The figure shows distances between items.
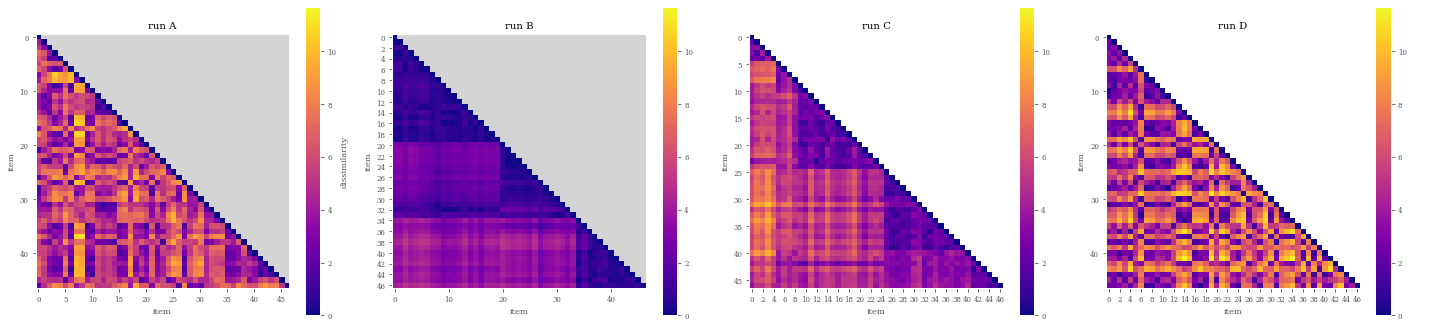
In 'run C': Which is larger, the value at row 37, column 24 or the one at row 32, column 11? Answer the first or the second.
the second
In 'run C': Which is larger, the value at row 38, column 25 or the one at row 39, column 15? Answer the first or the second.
the second
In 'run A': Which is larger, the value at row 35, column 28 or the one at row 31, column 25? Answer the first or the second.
the second
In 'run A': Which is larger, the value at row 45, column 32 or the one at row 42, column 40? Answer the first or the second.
the first
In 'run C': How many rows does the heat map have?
47
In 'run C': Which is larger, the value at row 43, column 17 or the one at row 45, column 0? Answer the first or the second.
the first
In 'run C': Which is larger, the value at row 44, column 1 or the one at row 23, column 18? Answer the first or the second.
the first
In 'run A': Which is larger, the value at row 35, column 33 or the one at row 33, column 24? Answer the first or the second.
the second
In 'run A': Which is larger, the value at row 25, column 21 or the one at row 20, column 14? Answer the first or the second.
the first
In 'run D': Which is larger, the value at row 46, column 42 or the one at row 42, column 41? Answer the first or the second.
the second
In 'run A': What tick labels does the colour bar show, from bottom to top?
0, 2, 4, 6, 8, 10
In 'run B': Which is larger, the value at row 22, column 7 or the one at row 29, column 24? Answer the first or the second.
the first
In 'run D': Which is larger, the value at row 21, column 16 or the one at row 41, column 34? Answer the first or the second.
the second
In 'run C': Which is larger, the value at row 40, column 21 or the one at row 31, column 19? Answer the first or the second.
the second
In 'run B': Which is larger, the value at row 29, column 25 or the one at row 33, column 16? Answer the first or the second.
the second
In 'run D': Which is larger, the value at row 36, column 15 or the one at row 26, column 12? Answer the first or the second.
the first
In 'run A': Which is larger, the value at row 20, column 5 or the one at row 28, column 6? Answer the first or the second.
the second
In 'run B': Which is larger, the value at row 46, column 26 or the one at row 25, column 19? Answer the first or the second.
the first
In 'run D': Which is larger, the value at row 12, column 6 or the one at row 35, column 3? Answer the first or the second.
the first
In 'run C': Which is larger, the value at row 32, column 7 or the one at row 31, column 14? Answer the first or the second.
the second
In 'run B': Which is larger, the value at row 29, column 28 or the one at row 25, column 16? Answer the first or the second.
the second
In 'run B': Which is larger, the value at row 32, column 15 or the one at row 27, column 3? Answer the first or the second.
the second
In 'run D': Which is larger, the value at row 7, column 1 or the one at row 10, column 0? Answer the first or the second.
the first
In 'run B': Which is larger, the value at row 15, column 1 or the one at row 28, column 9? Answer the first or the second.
the second
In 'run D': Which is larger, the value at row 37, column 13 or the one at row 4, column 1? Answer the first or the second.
the second
